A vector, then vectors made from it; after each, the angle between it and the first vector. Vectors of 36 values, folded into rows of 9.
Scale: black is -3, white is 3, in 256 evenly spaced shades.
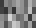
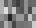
nearly opposite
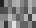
nearly parallel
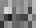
partly opposed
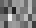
nearly parallel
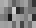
partly opposed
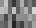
partly opposed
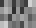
orthogonal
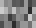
nearly opposite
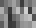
partly opposed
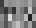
nearly parallel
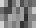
orthogonal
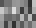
partly opposed
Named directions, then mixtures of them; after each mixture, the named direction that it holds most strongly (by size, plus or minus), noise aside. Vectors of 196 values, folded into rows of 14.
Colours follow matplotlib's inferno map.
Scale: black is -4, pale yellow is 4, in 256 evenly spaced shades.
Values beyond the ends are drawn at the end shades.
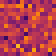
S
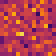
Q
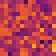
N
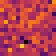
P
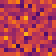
S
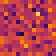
Q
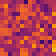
N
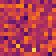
S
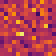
Q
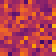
N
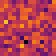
P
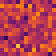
S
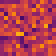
Q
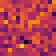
P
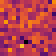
P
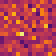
Q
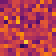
P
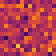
S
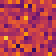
S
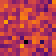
P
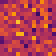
Q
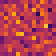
Q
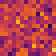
N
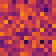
N
